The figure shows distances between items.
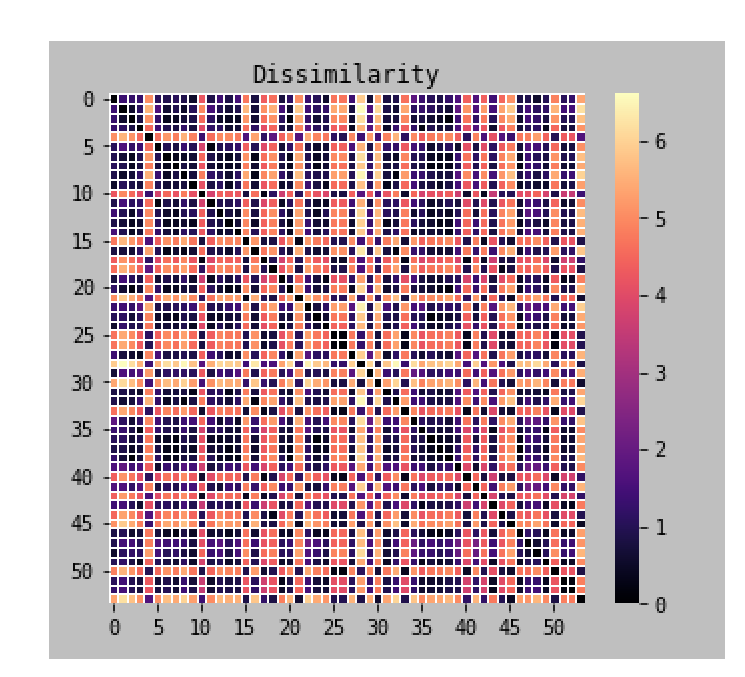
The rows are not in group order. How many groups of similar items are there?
2
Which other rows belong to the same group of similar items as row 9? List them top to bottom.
0, 1, 2, 3, 5, 6, 7, 8, 11, 12, 13, 14, 16, 19, 20, 22, 23, 24, 27, 29, 31, 32, 34, 35, 36, 37, 38, 39, 41, 43, 46, 47, 48, 49, 51, 52
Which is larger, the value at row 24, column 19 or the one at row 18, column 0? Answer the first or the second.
the second
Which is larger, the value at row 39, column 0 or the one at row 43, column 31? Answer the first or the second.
the first
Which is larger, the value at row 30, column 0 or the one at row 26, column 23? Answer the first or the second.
the first
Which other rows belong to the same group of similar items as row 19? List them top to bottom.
0, 1, 2, 3, 5, 6, 7, 8, 9, 11, 12, 13, 14, 16, 20, 22, 23, 24, 27, 29, 31, 32, 34, 35, 36, 37, 38, 39, 41, 43, 46, 47, 48, 49, 51, 52
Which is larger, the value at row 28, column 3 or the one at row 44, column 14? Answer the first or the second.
the first
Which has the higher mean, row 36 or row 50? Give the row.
50
